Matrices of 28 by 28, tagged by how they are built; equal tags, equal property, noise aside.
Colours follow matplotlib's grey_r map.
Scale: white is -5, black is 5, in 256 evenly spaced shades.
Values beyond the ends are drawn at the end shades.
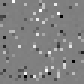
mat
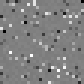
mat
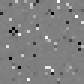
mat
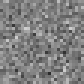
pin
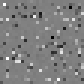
mat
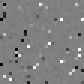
mat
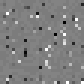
mat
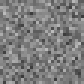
pin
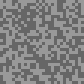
pin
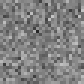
pin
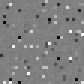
mat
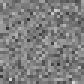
pin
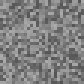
pin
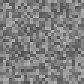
pin
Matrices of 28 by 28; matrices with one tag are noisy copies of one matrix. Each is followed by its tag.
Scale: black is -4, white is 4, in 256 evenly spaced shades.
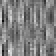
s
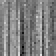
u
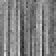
u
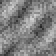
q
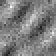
q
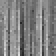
u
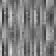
s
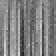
u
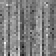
u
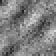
q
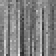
u
